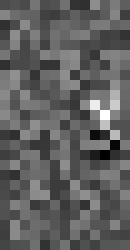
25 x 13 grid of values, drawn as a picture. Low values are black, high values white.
There is no overall slope. The halves do not mirror each other. The grain is fine, like static. Values change most from cell to cell in the middle right. No row or column stands out. An odd patch, rougher than its surroundings, sits in the middle right.
